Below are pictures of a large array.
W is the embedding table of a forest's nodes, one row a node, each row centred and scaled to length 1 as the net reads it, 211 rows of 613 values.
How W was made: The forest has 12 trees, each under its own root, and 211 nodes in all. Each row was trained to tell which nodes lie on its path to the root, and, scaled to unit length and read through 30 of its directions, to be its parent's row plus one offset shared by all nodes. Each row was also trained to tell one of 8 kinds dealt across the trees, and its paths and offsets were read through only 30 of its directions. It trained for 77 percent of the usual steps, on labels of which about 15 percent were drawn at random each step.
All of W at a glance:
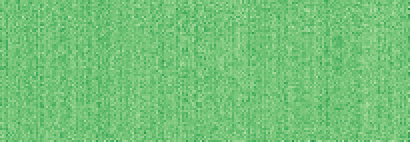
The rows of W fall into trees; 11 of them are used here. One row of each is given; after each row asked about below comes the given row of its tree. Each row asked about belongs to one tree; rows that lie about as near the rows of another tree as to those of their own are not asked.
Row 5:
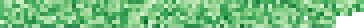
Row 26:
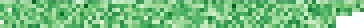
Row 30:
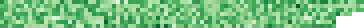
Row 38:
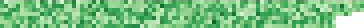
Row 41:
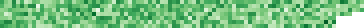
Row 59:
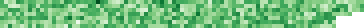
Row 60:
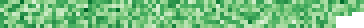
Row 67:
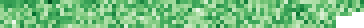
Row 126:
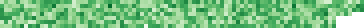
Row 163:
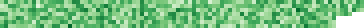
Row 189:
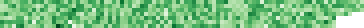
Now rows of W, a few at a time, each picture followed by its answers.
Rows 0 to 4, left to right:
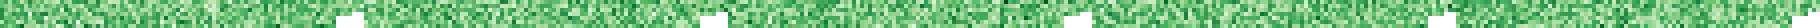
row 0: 30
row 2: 60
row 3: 26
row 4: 26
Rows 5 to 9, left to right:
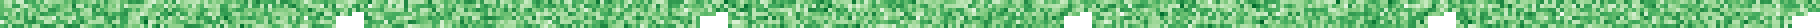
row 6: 126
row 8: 60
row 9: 126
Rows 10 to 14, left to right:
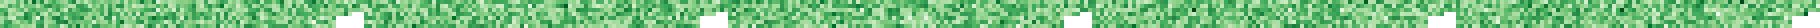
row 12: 126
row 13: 5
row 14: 5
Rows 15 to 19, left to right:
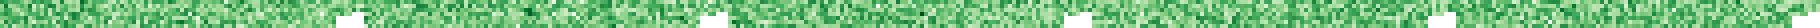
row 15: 30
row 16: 5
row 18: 59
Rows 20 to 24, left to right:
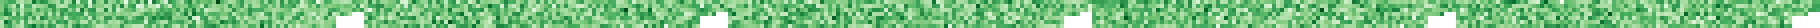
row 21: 163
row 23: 163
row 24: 163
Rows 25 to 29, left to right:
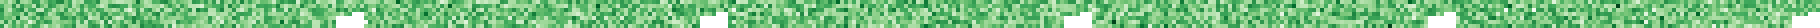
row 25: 30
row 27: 60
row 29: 163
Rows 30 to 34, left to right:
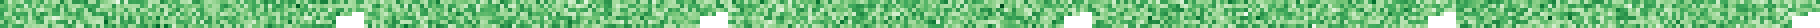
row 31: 5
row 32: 189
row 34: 26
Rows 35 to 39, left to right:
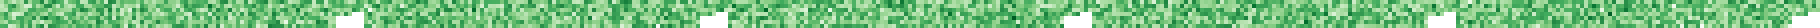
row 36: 60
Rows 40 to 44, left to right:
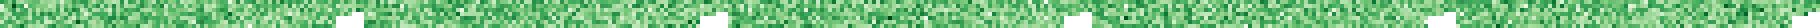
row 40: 41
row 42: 26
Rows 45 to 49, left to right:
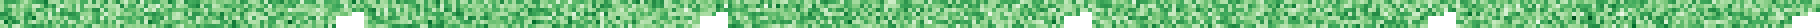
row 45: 126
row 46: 5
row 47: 26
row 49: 189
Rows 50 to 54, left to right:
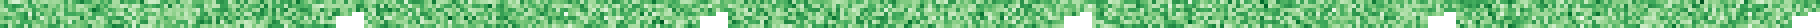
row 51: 41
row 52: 30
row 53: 60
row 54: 67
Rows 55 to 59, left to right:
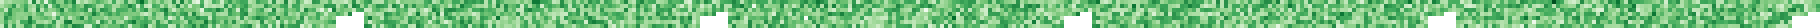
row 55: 5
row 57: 60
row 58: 60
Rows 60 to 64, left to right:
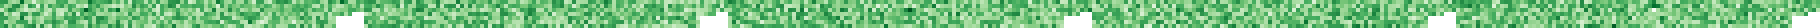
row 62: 163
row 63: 126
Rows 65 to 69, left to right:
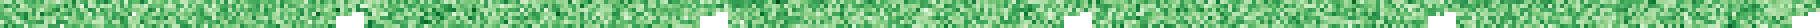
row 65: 26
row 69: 60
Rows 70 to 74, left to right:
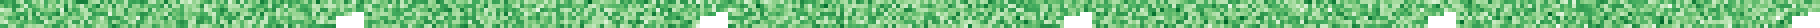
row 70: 67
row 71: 163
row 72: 163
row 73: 26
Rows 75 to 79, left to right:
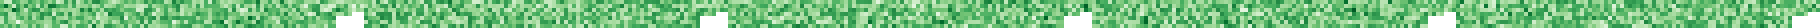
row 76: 30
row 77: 5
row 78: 189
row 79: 126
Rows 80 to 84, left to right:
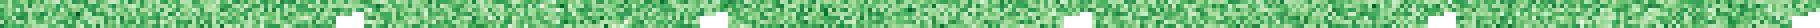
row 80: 30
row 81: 60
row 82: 163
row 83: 26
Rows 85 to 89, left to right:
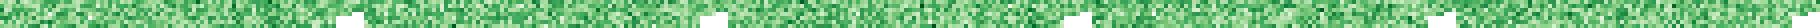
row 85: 126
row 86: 126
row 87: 163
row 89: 26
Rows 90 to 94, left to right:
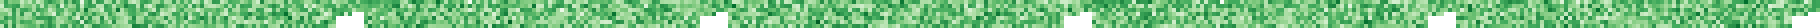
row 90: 163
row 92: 38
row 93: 67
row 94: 60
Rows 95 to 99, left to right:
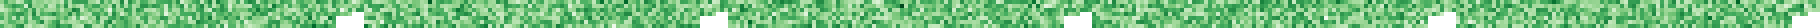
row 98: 189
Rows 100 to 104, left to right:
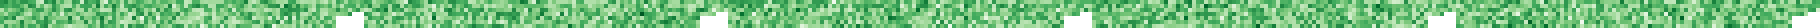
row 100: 163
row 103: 26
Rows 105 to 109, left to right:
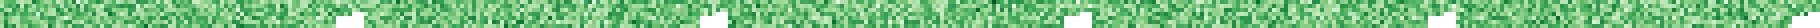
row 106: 59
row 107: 30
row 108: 30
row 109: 163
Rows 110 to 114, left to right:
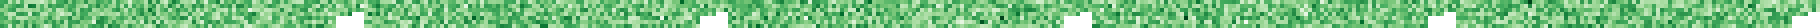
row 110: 163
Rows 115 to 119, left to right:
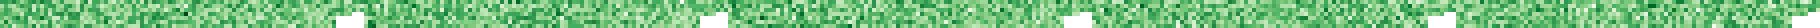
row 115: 30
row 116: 26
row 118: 26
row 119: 60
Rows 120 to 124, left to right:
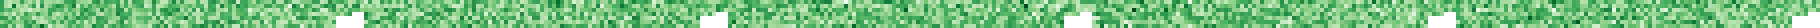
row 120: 5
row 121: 126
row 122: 30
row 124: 26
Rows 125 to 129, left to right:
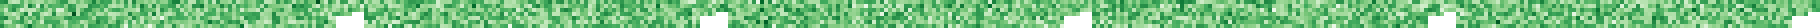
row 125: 60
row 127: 26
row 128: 30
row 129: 163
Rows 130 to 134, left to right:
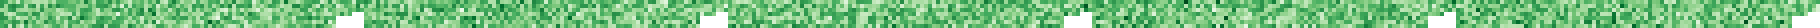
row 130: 163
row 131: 41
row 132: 5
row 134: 30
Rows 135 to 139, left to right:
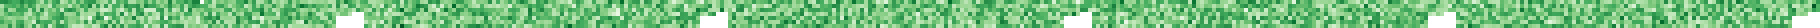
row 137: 60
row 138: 189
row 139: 163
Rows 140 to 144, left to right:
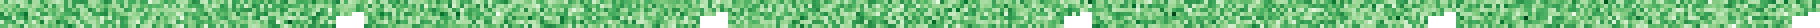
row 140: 126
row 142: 30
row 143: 26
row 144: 163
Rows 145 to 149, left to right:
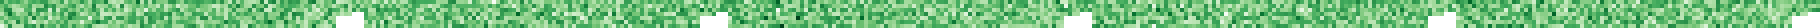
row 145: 59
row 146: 163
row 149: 67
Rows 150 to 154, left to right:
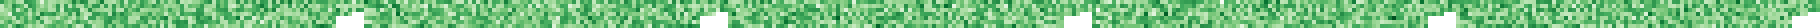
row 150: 41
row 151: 67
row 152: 26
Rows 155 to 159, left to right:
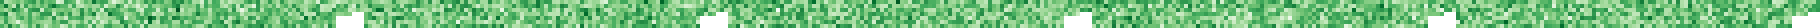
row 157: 67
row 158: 60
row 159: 126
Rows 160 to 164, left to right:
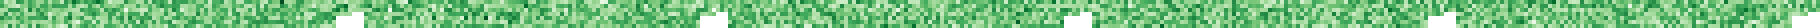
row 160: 59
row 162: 30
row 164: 59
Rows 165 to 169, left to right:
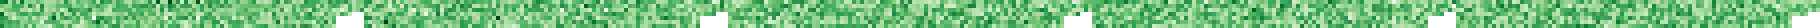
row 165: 189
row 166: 60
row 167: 5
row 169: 38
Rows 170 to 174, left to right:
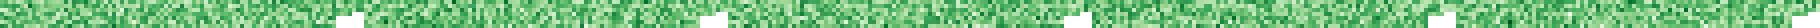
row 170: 163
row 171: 60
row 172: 60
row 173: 30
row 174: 60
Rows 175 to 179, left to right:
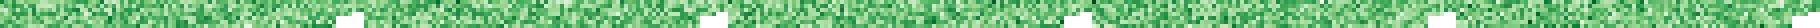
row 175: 41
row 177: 41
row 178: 59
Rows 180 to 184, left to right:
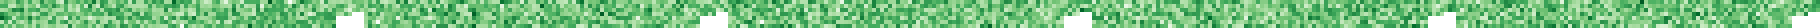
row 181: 26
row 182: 67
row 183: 126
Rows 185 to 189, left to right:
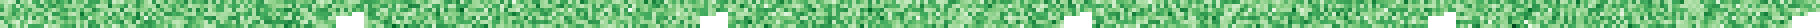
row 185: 59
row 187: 163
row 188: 26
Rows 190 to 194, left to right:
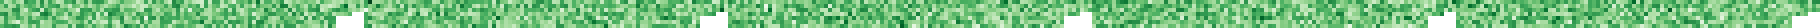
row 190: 26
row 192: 41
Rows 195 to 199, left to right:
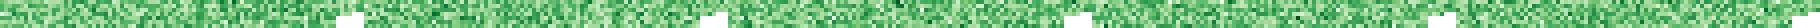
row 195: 59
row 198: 5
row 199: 41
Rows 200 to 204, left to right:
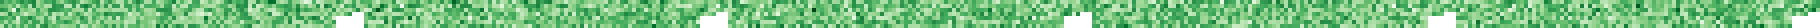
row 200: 5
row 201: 60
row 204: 60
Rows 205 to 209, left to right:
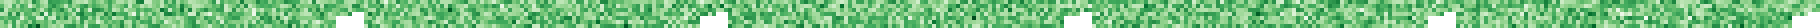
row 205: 5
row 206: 26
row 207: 30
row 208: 5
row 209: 189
